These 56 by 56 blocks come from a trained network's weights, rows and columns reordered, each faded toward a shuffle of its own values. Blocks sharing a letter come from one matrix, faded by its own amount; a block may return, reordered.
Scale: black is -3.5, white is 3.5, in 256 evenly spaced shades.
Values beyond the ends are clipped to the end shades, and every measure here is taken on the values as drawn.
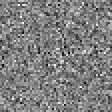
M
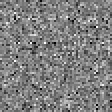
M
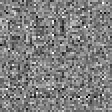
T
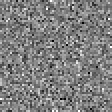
M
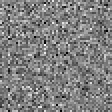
T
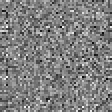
T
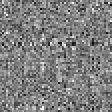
T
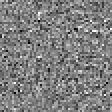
T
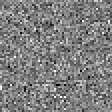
M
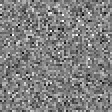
T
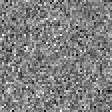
M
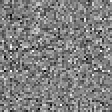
T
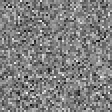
M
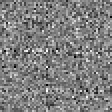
T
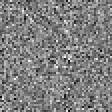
M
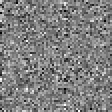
T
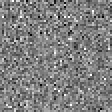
M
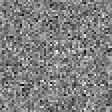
T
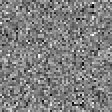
T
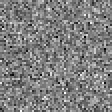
M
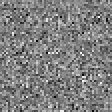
T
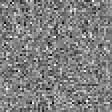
M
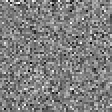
T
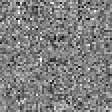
T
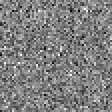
M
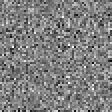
T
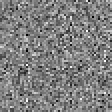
T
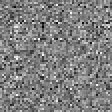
T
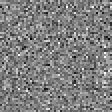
T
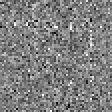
M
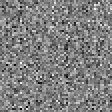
T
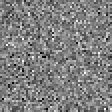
M
